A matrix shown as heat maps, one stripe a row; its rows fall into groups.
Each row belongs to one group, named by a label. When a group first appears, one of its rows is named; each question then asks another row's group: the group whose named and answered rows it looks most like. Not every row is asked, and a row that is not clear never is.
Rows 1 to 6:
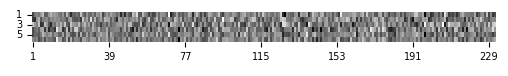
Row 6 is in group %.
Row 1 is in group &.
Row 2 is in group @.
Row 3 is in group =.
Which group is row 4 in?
%
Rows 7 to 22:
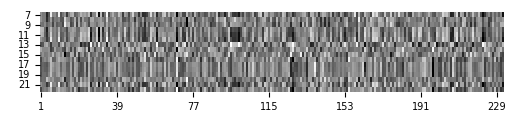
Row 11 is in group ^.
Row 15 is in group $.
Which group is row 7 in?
^
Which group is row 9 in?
%
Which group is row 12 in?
^
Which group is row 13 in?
@
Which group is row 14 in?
=
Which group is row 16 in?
&
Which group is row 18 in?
&
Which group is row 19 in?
&
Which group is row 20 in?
$
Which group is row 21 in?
^
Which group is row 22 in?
&
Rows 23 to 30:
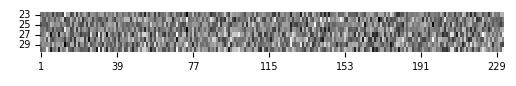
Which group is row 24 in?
$
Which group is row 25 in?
&
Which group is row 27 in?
@
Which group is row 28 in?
=
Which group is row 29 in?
$
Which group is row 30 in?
@
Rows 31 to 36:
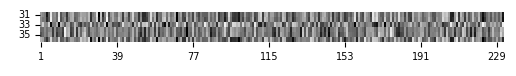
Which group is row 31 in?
^
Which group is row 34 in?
%
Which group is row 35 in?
%
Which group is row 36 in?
^
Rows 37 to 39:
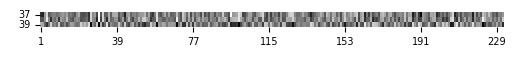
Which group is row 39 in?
^
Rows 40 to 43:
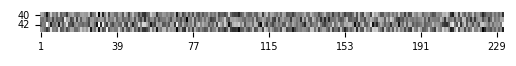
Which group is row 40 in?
^
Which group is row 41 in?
%
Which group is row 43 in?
^
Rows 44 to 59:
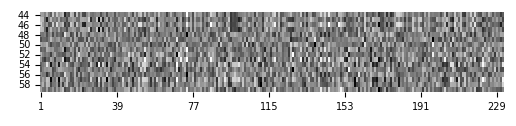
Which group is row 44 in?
$
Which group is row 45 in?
^
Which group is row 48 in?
%
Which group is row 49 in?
&
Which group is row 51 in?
$
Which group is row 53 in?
$
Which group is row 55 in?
&
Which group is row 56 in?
%
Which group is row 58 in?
@
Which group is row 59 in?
$
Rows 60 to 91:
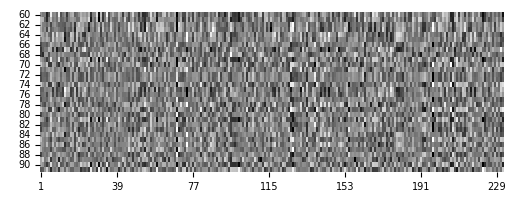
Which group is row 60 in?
^
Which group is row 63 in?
=
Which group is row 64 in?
$
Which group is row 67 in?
%
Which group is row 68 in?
@
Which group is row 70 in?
=
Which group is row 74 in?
=
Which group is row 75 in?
%
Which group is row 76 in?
%
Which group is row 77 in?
&
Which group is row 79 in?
=
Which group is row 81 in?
^
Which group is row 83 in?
&
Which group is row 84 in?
$
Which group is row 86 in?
$
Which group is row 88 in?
&
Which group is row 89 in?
@
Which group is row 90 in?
^
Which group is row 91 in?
@
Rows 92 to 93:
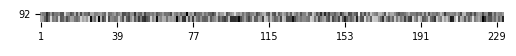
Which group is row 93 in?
^
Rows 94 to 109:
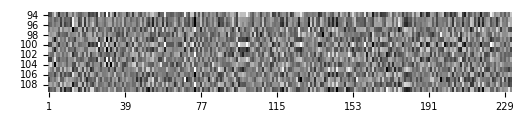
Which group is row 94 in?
@
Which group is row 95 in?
%
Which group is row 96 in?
%
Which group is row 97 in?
$
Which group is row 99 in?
^
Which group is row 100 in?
@
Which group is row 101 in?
^
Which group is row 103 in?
@
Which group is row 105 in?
$
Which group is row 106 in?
%
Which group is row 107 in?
&
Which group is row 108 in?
$
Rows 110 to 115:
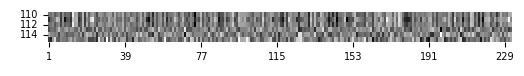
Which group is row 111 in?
%
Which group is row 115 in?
@
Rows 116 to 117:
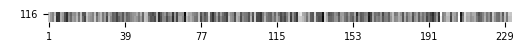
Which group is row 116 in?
=
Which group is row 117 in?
=
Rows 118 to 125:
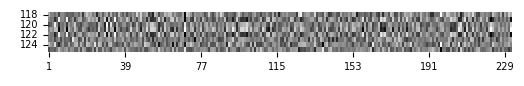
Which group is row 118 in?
=
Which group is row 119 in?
^
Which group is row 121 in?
@
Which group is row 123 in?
%
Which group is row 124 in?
=
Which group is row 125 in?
&
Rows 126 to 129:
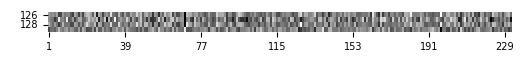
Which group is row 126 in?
=
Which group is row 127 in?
^
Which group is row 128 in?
=
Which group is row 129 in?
&
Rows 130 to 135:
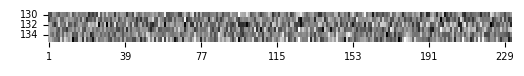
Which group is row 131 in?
&
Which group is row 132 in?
^
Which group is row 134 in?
$
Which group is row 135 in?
$
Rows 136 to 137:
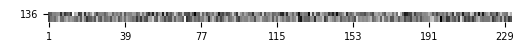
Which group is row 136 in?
%
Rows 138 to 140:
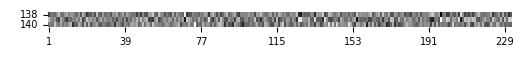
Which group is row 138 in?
&
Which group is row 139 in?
=
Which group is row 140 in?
$
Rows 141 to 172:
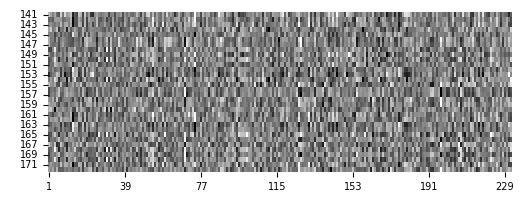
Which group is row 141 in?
$
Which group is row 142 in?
$
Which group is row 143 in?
$
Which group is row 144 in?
@
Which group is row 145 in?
%
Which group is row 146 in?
=
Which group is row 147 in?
=
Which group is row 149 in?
$
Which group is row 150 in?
@
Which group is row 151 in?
$
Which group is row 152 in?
%
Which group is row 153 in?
%
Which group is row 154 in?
@
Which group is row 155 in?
=
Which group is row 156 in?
&
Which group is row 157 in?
&
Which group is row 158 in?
=
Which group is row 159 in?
=
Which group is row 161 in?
$
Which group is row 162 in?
$
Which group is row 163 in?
%
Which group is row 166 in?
&
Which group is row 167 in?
=
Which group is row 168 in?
@
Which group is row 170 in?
@
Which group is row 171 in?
$
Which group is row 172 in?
=
